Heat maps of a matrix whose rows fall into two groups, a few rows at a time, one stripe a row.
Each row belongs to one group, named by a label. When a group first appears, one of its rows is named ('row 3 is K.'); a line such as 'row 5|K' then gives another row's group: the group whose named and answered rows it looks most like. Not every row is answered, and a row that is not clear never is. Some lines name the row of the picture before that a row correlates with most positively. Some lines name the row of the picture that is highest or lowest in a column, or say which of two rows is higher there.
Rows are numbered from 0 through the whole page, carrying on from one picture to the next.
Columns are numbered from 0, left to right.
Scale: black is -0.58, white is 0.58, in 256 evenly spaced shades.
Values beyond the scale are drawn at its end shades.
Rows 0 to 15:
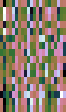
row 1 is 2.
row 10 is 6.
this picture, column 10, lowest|1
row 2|2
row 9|6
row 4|2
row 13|6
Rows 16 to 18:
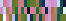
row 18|2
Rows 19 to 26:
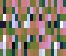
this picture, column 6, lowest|22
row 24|2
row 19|6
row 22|6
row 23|6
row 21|2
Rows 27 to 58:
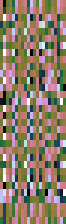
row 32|2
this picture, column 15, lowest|54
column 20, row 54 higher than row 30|No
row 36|2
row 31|6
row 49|2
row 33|6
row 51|2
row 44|2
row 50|6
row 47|6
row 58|6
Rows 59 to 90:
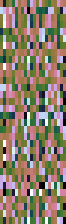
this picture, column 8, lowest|75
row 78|6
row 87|2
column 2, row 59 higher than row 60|No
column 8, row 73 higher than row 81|No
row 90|6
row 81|2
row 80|6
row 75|6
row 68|2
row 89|2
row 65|2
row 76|6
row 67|6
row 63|6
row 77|6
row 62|2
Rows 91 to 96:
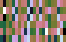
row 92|2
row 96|6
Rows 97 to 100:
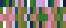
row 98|2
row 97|6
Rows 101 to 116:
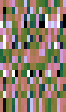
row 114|2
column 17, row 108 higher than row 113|No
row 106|2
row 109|6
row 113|6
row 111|2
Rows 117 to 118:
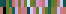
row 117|6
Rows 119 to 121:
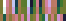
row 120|2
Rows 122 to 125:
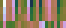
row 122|2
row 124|2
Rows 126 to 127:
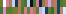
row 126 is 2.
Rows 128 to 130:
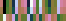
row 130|2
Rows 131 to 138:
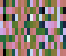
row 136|6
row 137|6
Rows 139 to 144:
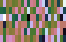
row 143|6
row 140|6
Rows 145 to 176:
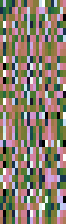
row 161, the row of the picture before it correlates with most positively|139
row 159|2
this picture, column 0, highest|170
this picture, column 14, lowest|165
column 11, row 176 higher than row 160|Yes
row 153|2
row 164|2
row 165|6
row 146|6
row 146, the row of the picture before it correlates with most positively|140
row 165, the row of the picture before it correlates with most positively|144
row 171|2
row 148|2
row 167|6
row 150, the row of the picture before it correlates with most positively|141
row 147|6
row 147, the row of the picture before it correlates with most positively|143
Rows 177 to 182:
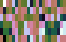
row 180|6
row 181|6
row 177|2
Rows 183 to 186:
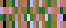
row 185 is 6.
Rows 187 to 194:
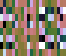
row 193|6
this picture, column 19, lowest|188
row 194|2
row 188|6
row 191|6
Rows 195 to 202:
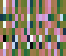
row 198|2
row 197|6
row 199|6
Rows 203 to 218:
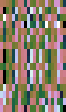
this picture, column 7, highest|206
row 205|2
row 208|6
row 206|6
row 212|6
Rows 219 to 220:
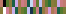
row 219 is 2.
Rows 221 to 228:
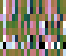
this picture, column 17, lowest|224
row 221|2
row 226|2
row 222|2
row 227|6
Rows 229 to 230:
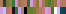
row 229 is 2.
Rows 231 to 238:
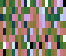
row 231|6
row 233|6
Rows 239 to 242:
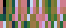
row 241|6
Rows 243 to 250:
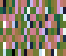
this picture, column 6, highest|250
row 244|6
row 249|2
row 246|2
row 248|6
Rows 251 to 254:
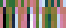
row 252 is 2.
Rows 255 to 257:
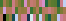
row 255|6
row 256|2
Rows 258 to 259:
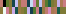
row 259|2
